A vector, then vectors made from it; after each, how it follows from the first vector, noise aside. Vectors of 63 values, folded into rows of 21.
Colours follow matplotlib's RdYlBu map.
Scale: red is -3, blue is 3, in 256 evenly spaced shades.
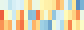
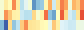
reversed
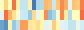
reversed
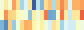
reversed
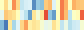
reversed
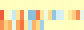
partly zeroed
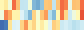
reversed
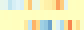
partly zeroed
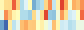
reversed
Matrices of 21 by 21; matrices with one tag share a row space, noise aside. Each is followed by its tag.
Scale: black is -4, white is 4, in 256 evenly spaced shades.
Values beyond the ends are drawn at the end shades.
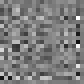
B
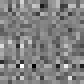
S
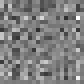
B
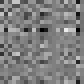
B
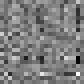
B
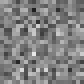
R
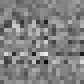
R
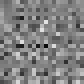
R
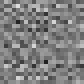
R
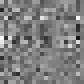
B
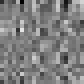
S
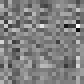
B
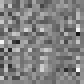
B
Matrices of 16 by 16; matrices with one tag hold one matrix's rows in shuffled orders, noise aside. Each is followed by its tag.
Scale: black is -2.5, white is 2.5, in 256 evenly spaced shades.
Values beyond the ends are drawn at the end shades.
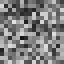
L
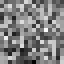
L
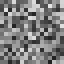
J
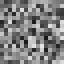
J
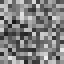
L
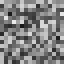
L
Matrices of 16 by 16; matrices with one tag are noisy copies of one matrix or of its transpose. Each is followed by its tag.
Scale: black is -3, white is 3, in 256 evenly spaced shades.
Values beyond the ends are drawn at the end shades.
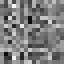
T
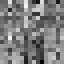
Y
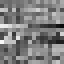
Y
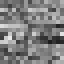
Y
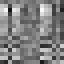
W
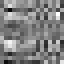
W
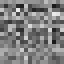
T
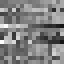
Y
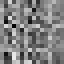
T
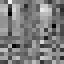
W
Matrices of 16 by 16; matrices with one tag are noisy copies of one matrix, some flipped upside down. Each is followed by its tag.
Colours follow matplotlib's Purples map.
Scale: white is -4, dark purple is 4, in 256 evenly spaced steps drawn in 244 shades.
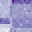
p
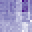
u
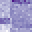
p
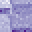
p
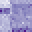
p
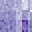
u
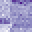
p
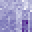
u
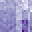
u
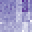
u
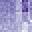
u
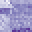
p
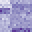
p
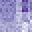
u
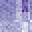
u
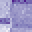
p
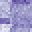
p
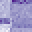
p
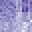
u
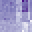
u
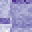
p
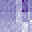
u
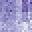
u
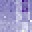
u
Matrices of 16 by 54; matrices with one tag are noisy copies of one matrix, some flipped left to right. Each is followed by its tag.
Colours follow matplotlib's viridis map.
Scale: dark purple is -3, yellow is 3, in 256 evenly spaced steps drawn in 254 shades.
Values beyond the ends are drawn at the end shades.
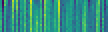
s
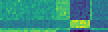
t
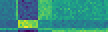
t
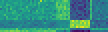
t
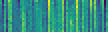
s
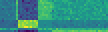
t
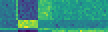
t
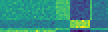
t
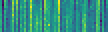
s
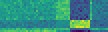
t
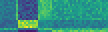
t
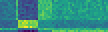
t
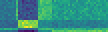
t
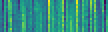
s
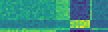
t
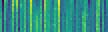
s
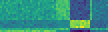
t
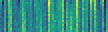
s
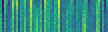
s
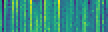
s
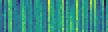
s
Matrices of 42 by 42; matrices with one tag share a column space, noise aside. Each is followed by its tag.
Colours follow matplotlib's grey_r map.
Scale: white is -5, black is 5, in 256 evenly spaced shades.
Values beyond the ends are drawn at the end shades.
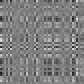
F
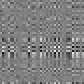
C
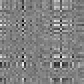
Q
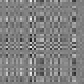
F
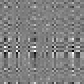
C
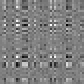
Q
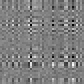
Q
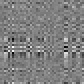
C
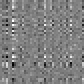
Q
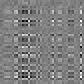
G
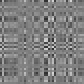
F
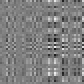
F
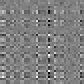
G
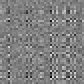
G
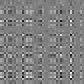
G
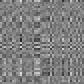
F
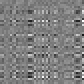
G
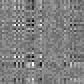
Q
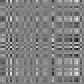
F
